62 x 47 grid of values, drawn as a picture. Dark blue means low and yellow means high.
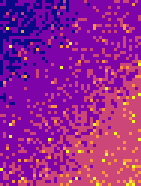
The bottom right is the ninth with the highest average. The top left is the ninth with the lowest average. No regular stripes run through it. Neither half mirrors the other. The field climbs toward the bottom right.
